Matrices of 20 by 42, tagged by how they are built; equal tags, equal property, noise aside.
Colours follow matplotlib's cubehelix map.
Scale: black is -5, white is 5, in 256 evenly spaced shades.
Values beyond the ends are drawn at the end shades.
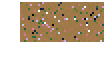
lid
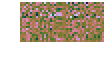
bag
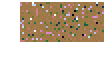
lid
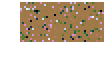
lid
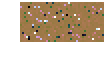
lid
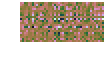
bag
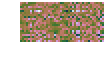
bag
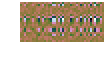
bag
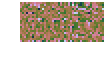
bag
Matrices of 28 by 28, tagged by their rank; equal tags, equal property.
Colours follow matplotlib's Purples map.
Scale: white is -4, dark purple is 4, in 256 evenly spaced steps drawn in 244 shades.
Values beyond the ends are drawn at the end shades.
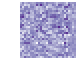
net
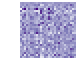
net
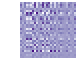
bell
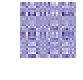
bell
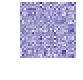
net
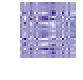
bell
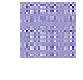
bell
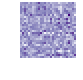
net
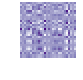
bell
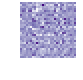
net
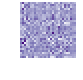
net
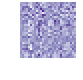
net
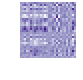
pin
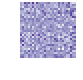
net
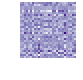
pin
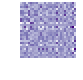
pin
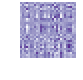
pin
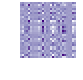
bell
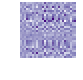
pin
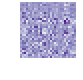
net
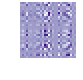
bell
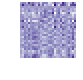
pin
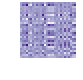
pin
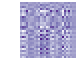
bell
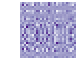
pin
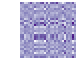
bell
